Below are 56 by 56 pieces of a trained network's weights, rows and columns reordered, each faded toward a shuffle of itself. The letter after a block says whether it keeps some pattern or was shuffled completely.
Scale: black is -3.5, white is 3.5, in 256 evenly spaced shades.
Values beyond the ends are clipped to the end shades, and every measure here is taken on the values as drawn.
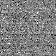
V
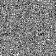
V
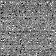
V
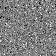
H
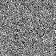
V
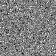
H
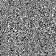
V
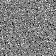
H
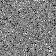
H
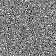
H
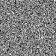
V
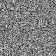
H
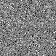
H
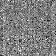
V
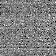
V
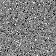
H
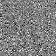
V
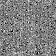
V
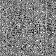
V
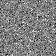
H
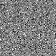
V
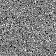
H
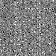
V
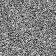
H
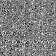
V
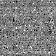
V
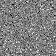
H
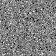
H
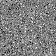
H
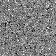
H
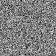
H
